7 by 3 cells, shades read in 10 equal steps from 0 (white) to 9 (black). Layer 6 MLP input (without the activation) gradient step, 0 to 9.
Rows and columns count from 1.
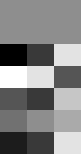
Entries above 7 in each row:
0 0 1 0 0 0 1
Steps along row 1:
same same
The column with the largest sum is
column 1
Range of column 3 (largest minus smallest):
5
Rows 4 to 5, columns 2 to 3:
1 6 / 7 2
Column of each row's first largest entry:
1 1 1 3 2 1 1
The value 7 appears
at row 3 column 2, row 5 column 2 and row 7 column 2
